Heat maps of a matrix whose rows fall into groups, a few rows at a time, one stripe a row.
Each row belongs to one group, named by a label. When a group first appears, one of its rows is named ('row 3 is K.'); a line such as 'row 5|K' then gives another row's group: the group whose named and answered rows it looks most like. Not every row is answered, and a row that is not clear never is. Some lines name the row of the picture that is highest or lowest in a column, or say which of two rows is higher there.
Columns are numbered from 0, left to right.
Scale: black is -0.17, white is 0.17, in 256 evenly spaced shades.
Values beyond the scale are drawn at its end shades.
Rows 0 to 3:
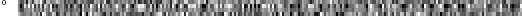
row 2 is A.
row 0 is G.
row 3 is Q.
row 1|A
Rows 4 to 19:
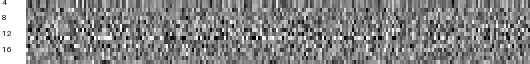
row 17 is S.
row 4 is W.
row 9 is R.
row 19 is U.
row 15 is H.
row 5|W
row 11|W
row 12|R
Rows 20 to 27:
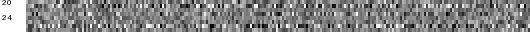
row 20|Q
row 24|G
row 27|W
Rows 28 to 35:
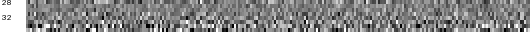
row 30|Q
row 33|S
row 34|G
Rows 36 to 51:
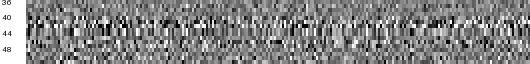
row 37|S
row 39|H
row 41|R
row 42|G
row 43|H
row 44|H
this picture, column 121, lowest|42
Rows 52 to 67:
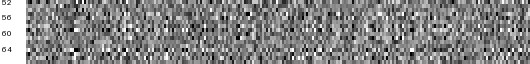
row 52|W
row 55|A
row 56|R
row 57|H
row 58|Q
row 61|Q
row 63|S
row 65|H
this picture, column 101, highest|52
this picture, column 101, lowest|54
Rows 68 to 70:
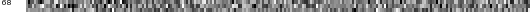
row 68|G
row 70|U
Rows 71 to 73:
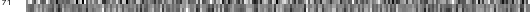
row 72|S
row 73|S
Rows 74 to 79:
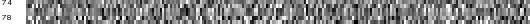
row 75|A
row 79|A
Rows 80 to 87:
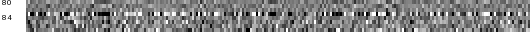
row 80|U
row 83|U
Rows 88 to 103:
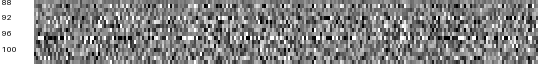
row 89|S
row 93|A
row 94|U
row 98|W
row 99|G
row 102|A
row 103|S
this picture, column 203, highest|102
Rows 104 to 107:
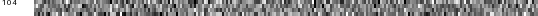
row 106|S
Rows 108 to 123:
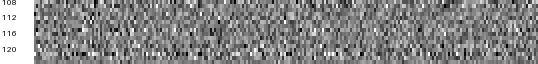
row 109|G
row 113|W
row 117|A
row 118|W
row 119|Q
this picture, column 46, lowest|115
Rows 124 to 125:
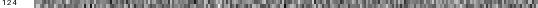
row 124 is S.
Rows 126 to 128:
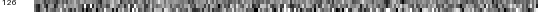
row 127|W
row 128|A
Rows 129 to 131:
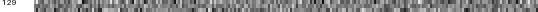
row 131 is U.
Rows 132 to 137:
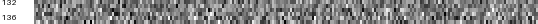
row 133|G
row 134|U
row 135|G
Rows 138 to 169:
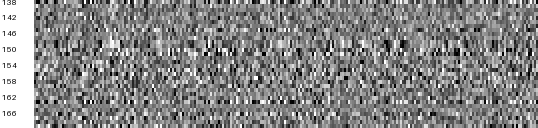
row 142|W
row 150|R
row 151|S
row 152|H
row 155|R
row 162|Q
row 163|W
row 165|H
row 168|W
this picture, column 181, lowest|154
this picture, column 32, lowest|166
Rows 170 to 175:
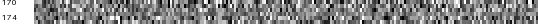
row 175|R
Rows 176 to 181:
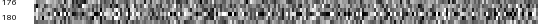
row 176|Q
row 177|H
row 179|R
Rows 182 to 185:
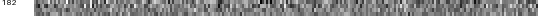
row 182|A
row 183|W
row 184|S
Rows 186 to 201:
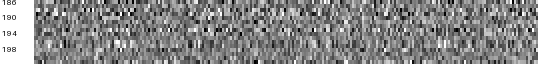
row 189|G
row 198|U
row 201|A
